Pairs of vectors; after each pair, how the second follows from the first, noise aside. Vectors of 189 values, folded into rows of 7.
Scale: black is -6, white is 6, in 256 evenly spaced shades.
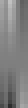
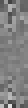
sign-scrambled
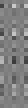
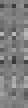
sign-scrambled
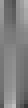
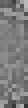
sign-scrambled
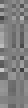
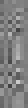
wrapped around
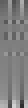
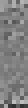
sign-scrambled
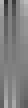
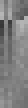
wrapped around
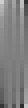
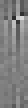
wrapped around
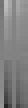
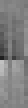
wrapped around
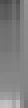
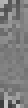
sign-scrambled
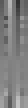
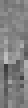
wrapped around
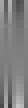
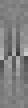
wrapped around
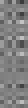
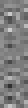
wrapped around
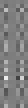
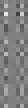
wrapped around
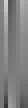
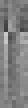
wrapped around
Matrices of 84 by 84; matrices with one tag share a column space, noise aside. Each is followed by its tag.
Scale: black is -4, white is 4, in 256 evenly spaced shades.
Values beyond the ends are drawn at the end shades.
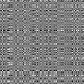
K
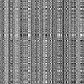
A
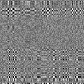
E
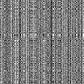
A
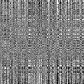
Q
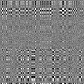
E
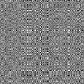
K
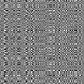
K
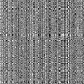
A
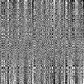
Q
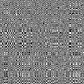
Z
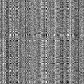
A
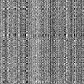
A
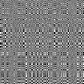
Z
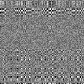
E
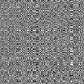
K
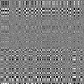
E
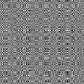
K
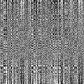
Q
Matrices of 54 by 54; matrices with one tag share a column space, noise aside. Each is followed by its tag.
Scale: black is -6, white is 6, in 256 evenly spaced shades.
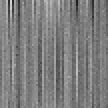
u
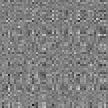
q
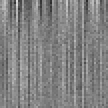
u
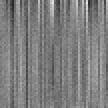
u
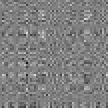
q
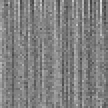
u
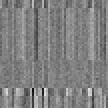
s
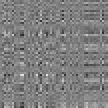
q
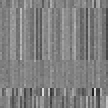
s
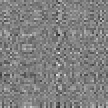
q
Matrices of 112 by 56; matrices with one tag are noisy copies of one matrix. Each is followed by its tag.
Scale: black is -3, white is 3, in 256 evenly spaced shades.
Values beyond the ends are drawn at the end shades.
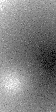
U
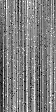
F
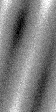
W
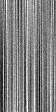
F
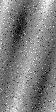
W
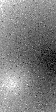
U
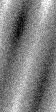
W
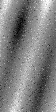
W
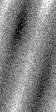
W
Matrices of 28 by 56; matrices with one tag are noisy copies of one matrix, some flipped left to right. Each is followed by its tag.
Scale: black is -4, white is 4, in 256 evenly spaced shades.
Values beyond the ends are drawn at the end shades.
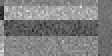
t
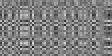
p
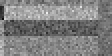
t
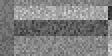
t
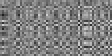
p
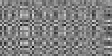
p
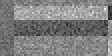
t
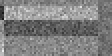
t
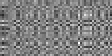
p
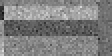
t
